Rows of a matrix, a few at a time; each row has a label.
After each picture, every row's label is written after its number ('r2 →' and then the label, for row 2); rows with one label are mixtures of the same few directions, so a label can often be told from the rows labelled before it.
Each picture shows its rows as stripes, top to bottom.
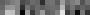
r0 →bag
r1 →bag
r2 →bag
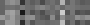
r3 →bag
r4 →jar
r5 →bag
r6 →jar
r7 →bag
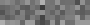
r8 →bag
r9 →bag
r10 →jar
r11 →bag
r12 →jar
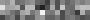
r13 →jar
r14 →jar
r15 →bag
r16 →jar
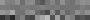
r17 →jar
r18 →bag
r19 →jar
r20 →jar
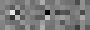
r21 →bag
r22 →jar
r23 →jar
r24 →jar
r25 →bag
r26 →bag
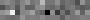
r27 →bag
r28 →jar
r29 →jar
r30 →bag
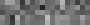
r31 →bag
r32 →bag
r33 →jar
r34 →jar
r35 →jar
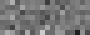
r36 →jar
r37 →bag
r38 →bag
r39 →jar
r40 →bag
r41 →jar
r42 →bag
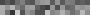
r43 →jar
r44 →jar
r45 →jar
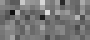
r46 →bag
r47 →bag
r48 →jar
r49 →bag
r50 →jar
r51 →bag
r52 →bag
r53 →jar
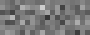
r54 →jar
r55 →bag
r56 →jar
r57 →jar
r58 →bag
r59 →jar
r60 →bag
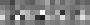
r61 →jar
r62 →jar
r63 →bag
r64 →jar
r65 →jar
